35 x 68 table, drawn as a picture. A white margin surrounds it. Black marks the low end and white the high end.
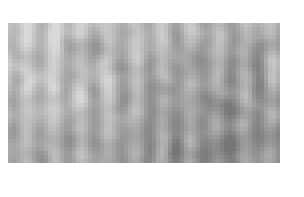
Ninth with the lowest average: bottom right. Stripes: upright, repeating 10 times. Slope: up to the top left. Histogram: bell-shaped.
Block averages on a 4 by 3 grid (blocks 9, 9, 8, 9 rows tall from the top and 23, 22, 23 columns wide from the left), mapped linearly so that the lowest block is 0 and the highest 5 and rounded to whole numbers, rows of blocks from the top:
5 4 3
5 3 2
4 2 1
3 1 0
